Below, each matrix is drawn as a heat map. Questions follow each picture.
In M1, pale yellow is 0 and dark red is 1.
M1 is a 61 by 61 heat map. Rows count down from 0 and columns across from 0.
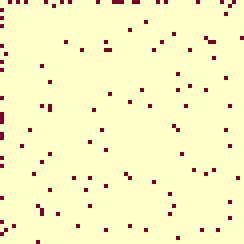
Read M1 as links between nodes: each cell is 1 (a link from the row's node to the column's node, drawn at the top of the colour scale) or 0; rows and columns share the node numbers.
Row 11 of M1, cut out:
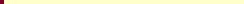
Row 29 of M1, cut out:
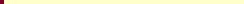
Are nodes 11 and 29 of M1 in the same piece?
yes
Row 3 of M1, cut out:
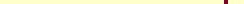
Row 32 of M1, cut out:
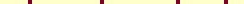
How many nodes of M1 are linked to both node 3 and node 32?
1
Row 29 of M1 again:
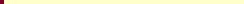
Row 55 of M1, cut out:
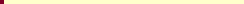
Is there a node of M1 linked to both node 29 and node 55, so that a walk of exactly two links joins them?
yes
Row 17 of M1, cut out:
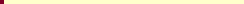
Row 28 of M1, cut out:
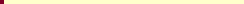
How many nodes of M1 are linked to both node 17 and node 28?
1
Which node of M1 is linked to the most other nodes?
node 0
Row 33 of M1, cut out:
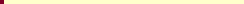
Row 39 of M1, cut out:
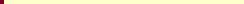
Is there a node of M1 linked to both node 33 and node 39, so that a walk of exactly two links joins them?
yes
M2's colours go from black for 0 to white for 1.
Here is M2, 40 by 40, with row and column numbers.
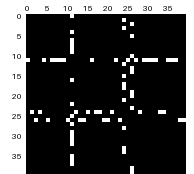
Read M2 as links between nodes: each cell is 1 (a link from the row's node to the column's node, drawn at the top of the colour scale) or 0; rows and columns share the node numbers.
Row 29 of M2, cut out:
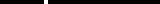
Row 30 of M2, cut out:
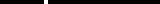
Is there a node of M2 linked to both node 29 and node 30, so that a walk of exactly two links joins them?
yes
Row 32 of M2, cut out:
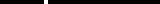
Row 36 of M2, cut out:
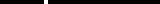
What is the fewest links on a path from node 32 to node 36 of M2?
2
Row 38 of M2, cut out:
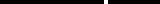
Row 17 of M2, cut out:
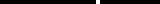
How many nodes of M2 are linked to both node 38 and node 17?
0
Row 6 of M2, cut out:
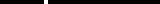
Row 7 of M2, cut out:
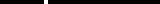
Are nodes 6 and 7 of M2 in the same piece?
yes
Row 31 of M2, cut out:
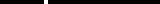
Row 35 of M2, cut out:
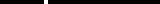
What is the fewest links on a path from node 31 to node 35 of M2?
2
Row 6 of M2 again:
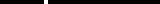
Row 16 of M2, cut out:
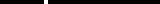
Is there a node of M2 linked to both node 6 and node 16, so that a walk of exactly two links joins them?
yes
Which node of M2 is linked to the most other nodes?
node 11
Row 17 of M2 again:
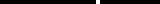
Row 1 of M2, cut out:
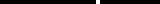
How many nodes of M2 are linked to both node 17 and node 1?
1
